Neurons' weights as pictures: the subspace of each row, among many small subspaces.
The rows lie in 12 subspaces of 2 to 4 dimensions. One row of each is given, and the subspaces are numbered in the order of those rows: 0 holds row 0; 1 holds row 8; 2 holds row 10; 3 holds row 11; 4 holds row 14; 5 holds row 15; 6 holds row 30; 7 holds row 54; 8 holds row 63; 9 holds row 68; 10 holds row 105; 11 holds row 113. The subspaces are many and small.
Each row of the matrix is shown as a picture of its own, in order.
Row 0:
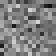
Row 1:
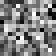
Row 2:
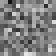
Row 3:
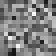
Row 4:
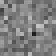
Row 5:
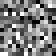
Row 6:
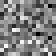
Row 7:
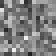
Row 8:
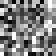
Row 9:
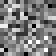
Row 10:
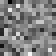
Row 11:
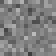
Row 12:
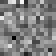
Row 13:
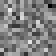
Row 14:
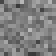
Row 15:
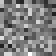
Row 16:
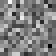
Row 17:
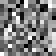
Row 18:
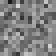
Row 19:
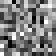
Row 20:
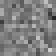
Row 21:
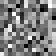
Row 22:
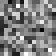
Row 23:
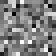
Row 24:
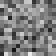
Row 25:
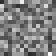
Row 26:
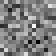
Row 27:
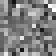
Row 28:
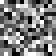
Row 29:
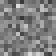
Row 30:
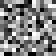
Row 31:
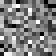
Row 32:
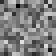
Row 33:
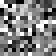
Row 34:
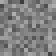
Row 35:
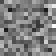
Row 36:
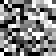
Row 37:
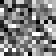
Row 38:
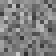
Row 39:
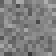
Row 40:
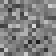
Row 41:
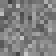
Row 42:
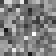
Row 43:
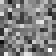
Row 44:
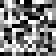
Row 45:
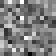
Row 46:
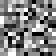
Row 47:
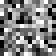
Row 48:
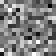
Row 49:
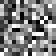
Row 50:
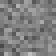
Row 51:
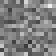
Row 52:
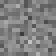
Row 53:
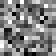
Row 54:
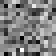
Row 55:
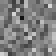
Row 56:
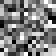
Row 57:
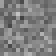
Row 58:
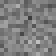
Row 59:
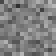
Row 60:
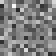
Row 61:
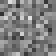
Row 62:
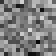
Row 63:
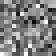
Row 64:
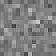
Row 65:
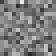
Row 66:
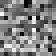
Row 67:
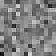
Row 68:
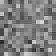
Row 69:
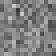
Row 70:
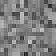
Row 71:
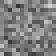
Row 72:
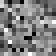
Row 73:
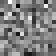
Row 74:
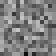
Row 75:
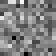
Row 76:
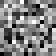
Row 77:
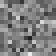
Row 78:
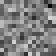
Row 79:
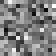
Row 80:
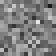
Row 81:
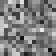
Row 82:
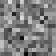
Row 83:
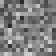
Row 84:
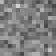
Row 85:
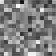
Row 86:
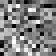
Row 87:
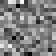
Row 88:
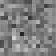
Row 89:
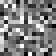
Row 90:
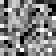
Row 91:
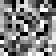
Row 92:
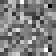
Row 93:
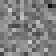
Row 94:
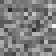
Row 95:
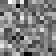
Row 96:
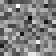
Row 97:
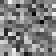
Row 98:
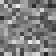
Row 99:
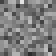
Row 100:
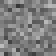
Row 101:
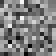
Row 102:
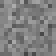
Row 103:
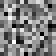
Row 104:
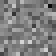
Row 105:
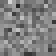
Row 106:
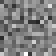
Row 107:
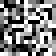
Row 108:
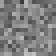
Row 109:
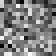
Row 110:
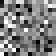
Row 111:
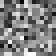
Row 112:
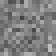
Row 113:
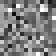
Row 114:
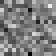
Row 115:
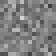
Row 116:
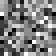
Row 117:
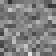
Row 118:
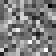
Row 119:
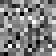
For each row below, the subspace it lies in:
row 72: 3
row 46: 9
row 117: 2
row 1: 9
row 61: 6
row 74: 0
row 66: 6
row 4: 3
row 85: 4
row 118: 4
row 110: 8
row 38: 1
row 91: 11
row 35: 9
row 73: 10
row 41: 1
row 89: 3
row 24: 1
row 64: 3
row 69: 8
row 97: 9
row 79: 9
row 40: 10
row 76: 8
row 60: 11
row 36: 4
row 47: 9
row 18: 6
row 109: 5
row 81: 2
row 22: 2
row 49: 0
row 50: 1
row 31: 5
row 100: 6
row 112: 6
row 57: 8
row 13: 6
